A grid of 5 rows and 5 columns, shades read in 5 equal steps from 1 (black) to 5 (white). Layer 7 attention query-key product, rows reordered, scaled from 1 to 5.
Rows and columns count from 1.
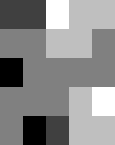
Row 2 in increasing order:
3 3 3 4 4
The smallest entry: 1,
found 2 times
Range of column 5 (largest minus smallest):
2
